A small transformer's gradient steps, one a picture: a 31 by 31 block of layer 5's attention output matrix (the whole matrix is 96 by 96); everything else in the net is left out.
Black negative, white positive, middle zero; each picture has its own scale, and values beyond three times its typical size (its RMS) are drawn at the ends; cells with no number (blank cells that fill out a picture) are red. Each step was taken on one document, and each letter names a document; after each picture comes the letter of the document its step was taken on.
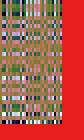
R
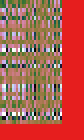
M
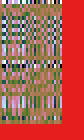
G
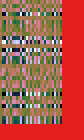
R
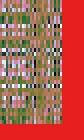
M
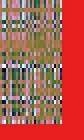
G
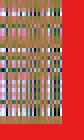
M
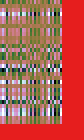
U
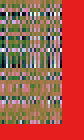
U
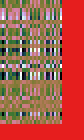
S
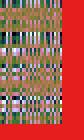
U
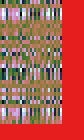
U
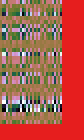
R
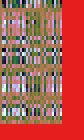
R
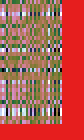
U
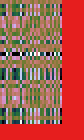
S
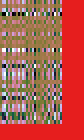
G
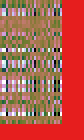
M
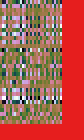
R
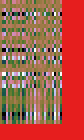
G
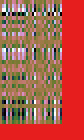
G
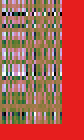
G
